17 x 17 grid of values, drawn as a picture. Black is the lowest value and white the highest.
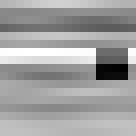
An odd patch, lower than its surroundings, sits in the middle right. The middle right is the roughest part. The middle right is the ninth with the lowest average. Streaks run across, left to right.
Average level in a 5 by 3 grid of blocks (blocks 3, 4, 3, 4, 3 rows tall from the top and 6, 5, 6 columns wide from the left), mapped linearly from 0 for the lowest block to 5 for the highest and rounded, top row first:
4 4 3 / 5 5 3 / 4 4 0 / 4 4 4 / 5 5 5
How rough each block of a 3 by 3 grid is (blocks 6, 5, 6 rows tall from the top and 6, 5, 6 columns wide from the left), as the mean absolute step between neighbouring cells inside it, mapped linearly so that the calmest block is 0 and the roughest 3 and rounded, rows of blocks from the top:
111 | 113 | 000
